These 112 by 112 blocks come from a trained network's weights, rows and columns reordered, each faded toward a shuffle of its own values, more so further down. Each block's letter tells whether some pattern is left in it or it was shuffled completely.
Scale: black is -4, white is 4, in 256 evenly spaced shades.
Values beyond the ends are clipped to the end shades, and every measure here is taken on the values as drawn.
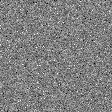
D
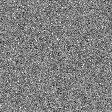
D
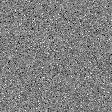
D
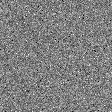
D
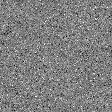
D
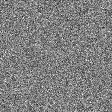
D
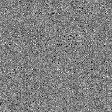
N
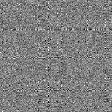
N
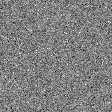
D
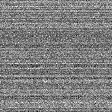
N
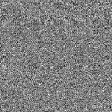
N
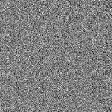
N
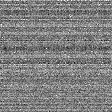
N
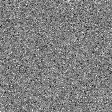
D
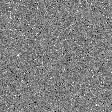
D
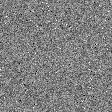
D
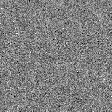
N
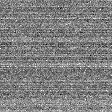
N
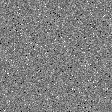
D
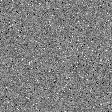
D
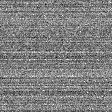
N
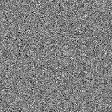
N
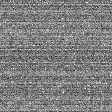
N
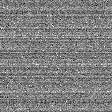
N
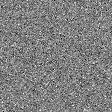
D
